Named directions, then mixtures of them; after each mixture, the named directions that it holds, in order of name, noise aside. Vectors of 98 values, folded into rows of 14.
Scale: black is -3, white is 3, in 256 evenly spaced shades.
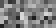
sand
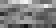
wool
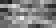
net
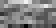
wool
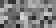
sand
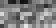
sand, wool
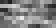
net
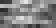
net, wool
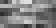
net, wool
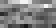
wool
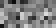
sand, wool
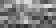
sand, wool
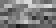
sand, wool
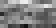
wool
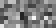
sand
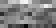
wool
